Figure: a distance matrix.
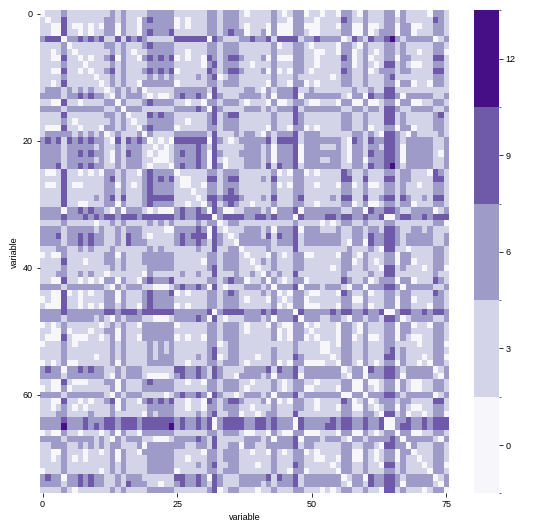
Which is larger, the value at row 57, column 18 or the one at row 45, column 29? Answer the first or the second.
the first
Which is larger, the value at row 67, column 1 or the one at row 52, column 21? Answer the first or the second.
the first
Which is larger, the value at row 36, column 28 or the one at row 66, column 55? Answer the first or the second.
the first
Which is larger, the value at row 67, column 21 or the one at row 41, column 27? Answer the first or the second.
the second
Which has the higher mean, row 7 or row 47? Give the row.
47
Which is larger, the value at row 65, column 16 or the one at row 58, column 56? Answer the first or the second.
the first
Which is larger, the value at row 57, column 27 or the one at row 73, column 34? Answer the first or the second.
the first
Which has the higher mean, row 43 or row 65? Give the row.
65
